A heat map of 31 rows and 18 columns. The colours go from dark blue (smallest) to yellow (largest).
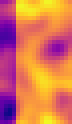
Average level on the scale: 60%. Calmest part: bottom middle. Ninth with the lowest average: bottom left. Seam: vertical, 20% of the way across, the right part higher. Lone odd cells: none.
